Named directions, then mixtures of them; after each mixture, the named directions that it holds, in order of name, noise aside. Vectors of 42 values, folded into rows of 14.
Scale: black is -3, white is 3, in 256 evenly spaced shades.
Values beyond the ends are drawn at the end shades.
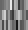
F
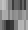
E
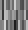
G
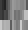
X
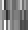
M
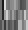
G, M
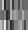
E, M, X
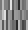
E, F, M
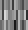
G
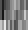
G, X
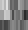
X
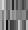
E, G, M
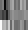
M, X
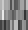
G, X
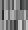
E, G, X
